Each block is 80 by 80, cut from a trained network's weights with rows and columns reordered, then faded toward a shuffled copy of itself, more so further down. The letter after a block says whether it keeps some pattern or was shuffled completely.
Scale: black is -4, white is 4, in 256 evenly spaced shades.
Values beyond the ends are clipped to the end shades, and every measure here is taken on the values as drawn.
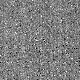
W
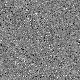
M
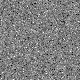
M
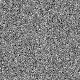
M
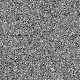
W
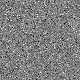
M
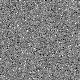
M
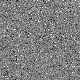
M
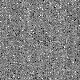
W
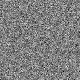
W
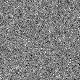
W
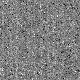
W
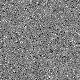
M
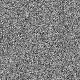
M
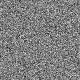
M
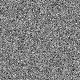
M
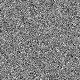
M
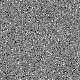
M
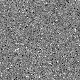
M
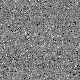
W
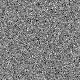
M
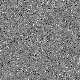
M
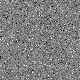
M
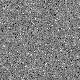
M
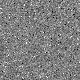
M
